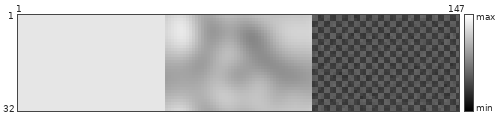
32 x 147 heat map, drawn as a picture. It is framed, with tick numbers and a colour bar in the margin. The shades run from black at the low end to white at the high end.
It is made of 1 by 3 panels. Panel 1,1: very high, flat. Panel 1,2: high, smooth. Panel 1,3: low, checkered.
